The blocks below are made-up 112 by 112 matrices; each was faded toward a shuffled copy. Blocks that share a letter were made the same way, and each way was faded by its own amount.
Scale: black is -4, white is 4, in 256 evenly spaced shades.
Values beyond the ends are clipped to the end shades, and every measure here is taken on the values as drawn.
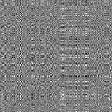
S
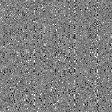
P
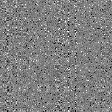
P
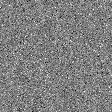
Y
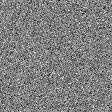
Y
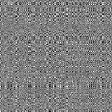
S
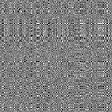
S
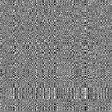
S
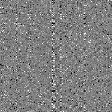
P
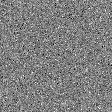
Y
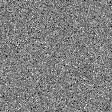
Y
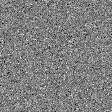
Y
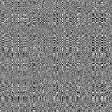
S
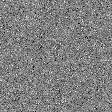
Y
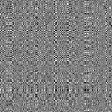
S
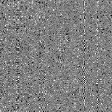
P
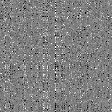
P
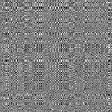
S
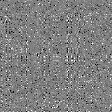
P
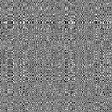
S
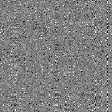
P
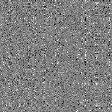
P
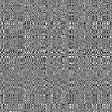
S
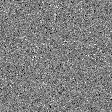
Y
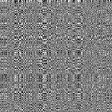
S
